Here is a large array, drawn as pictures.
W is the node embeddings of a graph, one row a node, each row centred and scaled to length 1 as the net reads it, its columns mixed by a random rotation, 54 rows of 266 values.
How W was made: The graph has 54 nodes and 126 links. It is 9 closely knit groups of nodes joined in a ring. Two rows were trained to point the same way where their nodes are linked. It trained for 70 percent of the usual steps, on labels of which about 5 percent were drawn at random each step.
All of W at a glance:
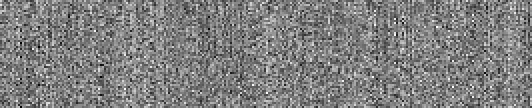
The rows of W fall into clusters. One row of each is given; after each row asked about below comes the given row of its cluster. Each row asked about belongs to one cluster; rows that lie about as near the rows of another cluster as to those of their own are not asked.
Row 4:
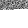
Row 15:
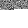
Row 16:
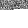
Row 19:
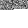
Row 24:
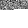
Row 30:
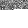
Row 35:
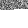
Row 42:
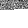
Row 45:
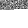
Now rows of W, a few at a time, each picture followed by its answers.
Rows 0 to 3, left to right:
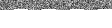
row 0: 35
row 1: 4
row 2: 45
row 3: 4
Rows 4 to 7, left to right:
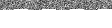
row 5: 19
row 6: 4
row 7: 30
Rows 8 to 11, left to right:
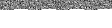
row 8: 24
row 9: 16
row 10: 30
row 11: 16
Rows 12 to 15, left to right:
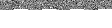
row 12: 19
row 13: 42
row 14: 24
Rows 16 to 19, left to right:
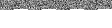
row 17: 16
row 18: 15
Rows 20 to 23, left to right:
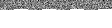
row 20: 4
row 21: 15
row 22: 15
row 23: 42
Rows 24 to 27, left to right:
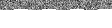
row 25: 45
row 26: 42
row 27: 35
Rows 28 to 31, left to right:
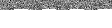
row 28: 15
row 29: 15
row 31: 16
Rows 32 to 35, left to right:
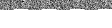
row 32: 24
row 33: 19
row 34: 35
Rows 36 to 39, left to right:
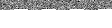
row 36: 45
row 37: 4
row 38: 24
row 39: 15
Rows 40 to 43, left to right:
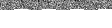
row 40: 42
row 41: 24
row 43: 30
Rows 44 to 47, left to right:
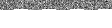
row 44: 35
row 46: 35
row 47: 24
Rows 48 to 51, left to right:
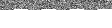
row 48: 30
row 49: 4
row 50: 16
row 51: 24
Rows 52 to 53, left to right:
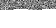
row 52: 4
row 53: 15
